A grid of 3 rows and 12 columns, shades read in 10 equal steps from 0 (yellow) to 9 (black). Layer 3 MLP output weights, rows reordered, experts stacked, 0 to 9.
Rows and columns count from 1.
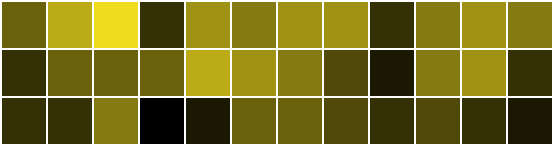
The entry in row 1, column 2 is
2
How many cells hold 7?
8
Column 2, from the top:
2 5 7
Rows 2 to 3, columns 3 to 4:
5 5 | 4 9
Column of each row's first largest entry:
4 9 4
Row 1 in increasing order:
0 2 3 3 3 3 4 4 4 5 7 7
